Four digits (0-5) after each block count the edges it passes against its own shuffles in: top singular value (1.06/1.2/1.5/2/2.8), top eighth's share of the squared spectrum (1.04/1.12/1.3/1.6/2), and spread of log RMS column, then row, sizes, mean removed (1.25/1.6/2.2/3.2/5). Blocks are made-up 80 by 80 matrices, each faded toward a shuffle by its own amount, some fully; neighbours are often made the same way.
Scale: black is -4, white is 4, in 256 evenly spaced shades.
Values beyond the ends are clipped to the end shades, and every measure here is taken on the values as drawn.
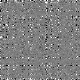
2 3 3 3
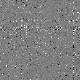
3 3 1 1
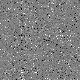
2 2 1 1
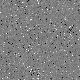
0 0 0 0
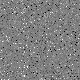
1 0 0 0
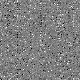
3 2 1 0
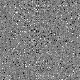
3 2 1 0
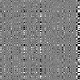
5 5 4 3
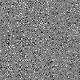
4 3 1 1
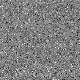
3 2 0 1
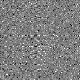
4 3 1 2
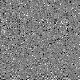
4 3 1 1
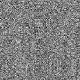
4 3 1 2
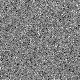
0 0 0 0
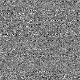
1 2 0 3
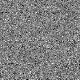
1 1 0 2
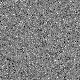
0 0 0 0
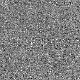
0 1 0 2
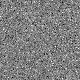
0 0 0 0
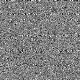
1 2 0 3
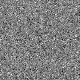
1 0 0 1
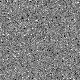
0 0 0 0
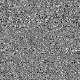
1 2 0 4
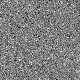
0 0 0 0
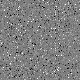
3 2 1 0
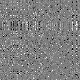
4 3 2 2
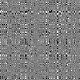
5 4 3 3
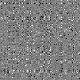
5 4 2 2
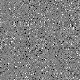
4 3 2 1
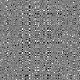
5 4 3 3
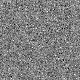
0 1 0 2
